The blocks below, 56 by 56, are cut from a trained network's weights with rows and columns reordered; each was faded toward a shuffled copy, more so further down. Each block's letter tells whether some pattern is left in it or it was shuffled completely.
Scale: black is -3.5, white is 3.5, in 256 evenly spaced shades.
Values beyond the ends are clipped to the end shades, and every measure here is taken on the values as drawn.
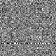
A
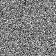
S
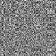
A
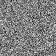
S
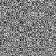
A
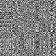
A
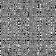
A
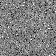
S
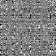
A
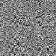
A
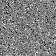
S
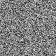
S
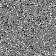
S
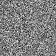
S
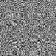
A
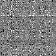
A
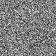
S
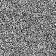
S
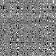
A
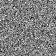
S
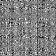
A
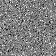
S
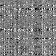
A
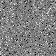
S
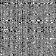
A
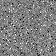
S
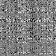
A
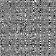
A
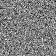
S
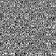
A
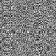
A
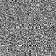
A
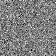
S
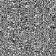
A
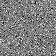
S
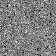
S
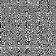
A
